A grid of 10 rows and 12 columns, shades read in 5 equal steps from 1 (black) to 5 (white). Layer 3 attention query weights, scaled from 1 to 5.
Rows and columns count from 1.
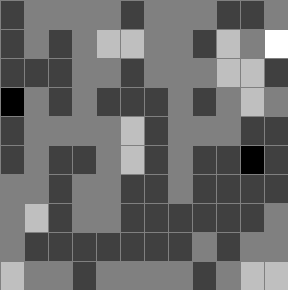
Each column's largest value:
4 4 3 3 4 4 3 3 3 4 4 5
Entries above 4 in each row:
0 1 0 0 0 0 0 0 0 0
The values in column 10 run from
2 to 4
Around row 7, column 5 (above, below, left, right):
3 3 3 2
